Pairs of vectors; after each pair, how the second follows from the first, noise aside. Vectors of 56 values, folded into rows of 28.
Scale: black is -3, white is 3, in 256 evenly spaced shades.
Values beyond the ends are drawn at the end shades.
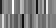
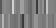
shrunk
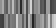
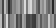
wrapped around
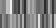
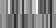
wrapped around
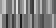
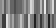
wrapped around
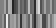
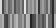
wrapped around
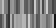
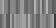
shrunk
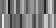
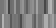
shrunk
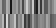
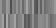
shrunk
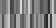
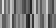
wrapped around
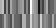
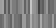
shrunk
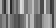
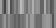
shrunk
